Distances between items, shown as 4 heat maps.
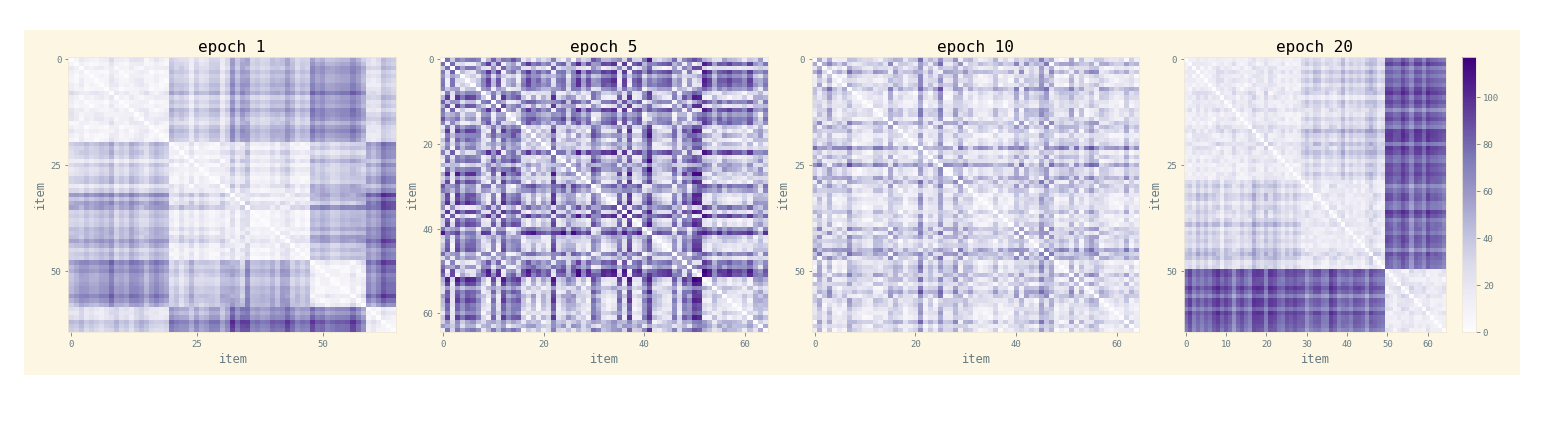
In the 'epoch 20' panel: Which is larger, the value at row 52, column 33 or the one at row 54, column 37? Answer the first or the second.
the second
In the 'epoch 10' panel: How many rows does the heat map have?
65
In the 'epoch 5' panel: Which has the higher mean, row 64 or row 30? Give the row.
30
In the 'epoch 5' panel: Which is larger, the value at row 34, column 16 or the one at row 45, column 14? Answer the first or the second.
the second
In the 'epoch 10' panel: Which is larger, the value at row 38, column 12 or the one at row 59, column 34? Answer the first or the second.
the first
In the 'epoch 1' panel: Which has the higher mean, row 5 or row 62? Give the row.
62
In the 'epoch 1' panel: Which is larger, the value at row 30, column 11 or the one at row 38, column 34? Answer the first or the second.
the second
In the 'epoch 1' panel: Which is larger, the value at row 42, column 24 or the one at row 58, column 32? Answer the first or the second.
the second
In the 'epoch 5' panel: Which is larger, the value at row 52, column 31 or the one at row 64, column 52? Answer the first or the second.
the first
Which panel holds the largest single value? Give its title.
epoch 5
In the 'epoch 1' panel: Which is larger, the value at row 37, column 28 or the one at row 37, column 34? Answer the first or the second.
the second
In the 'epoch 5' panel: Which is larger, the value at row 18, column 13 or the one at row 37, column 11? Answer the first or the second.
the second
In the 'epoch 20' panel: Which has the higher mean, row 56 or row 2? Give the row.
56
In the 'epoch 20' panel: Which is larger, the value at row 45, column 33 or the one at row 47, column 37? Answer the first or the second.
the second
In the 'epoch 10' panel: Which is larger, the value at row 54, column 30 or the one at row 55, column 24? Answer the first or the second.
the second
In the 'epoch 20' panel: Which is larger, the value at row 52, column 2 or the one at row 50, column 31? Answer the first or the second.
the second
